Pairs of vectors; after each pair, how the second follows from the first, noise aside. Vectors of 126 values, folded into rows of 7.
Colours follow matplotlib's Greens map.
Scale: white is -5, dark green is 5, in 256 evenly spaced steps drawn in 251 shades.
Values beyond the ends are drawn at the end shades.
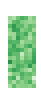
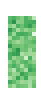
shuffled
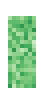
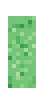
partly zeroed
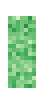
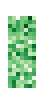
scaled up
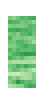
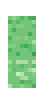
partly zeroed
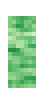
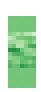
partly zeroed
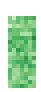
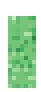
partly zeroed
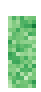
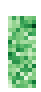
scaled up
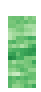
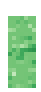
partly zeroed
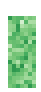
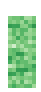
shuffled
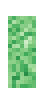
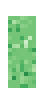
partly zeroed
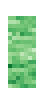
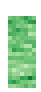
wrapped around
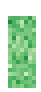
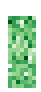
scaled up
